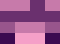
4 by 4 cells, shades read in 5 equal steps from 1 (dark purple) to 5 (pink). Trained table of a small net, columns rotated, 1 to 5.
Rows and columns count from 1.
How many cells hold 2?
5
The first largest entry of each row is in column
1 1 2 2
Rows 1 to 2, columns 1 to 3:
4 4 2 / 2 2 2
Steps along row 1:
same down up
